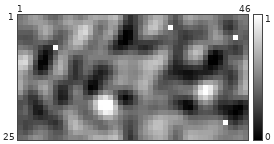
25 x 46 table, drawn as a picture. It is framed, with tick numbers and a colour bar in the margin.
The ninth with the highest average is the bottom middle. There are four isolated cells, each far higher than the cells round it. The field is mottled with small blotches. The halves do not mirror each other. No row or column stands out. There is no overall slope.
